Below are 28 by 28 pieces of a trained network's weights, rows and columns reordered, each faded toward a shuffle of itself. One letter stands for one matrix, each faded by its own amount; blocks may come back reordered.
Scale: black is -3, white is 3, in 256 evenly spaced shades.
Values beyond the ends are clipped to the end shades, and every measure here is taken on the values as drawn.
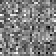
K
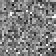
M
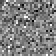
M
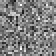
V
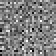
K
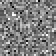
M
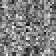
V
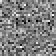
K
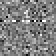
K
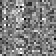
V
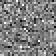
M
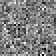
K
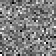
M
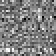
K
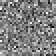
M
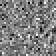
M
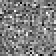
M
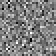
V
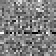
K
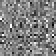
K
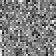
V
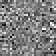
K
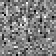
M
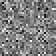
K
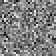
V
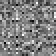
K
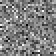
M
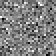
M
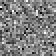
M
